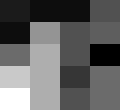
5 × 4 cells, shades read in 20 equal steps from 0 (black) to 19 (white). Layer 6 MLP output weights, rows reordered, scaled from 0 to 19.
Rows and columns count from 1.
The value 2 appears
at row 1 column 1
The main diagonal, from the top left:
2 11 6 8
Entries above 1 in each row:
2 3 3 4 4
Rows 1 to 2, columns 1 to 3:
2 1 1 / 1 11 6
